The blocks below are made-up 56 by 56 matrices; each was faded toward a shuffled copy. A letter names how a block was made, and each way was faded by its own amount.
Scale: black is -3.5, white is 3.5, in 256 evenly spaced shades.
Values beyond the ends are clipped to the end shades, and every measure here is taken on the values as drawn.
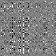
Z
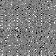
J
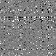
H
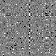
J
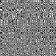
Z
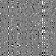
Z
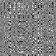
Z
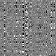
Z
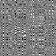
Z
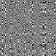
Z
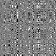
Z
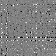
H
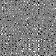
J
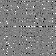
H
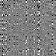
Z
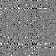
H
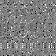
J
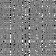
Z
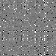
H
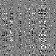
Z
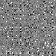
J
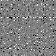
H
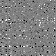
H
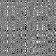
Z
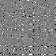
H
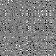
J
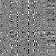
Z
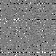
H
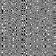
Z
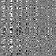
Z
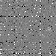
H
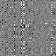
Z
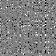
J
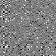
J
